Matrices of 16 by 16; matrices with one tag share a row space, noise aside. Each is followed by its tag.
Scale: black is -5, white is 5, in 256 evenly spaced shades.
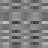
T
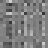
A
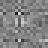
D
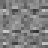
T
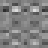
T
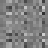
A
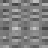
T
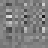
A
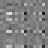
A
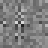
D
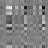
A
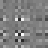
D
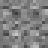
T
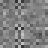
D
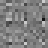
A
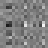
A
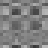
T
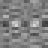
T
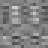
T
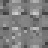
T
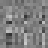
A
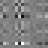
D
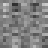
T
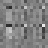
A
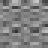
T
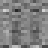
T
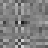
D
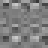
T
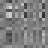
A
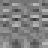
T
